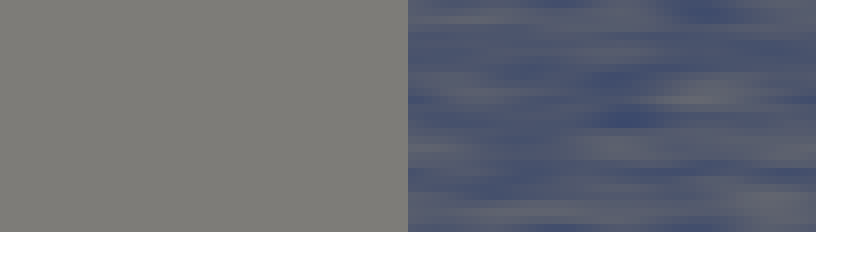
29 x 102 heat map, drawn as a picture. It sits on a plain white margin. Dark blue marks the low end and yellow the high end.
The table splits into one row of 2 panels. Panel 1,1: middling, flat. Panel 1,2: low, streaked across, faint in contrast.
